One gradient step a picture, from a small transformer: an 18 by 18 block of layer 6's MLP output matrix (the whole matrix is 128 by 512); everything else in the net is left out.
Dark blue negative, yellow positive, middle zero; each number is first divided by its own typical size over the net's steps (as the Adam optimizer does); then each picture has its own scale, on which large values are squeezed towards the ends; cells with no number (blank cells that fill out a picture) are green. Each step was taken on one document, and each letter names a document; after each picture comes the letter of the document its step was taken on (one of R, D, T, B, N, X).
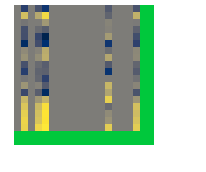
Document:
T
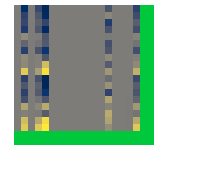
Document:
T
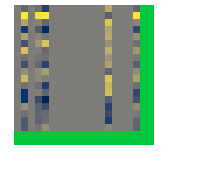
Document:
T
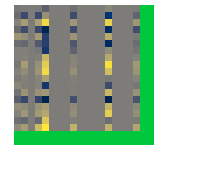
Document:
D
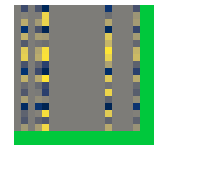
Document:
T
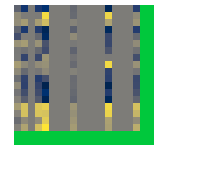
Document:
D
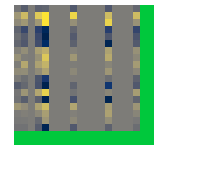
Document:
D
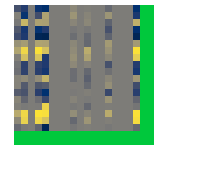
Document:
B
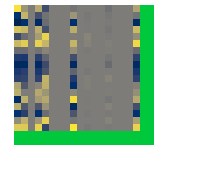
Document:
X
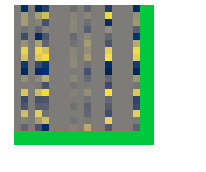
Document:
B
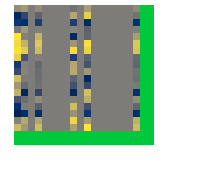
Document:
X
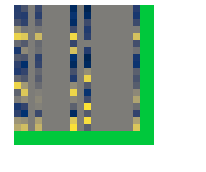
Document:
X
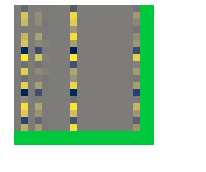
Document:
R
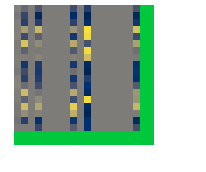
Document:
X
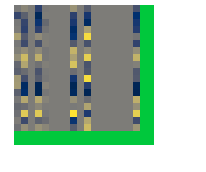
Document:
X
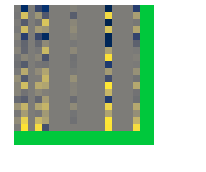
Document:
B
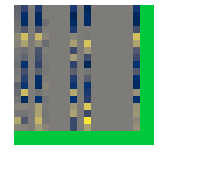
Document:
X
